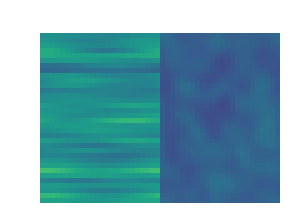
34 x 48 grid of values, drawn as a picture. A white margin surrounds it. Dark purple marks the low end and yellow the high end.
It is made of 1 by 2 panels. Panel 1,1: middling, streaked across. Panel 1,2: low, blotchy, faint in contrast.
